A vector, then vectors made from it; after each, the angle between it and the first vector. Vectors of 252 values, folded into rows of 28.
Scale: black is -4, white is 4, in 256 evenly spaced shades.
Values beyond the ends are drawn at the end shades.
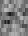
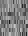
partly aligned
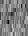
partly aligned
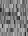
partly aligned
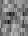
nearly parallel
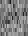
partly aligned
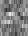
nearly opposite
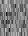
partly aligned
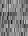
partly aligned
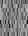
orthogonal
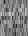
partly opposed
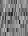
partly aligned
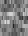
nearly opposite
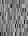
orthogonal
